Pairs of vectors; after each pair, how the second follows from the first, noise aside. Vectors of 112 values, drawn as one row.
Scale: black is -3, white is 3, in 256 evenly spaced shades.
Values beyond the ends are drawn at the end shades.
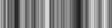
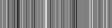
partly zeroed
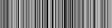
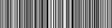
sign-scrambled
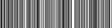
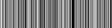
negated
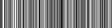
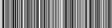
negated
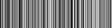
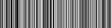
shuffled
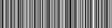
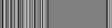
partly zeroed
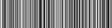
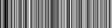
shuffled
